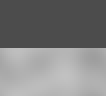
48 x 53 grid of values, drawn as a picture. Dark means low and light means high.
It is made of 2 by 1 panels. Panel 1,1: low, flat. Panel 2,1: high, smooth, faint in contrast.
